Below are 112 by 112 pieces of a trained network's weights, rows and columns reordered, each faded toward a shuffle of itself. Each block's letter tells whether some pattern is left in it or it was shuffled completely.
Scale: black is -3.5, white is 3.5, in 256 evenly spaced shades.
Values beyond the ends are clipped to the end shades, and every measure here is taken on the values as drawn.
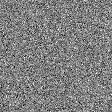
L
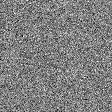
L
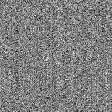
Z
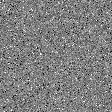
L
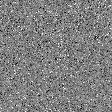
L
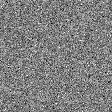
L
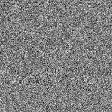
Z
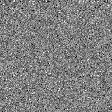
Z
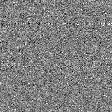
Z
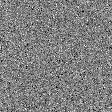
L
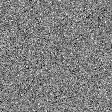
L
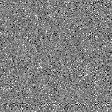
Z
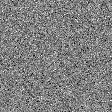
L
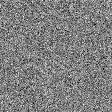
L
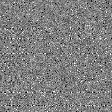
Z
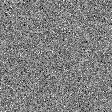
L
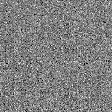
Z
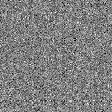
Z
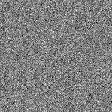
Z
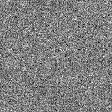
Z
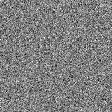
Z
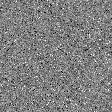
L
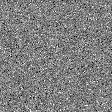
L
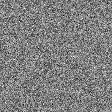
L
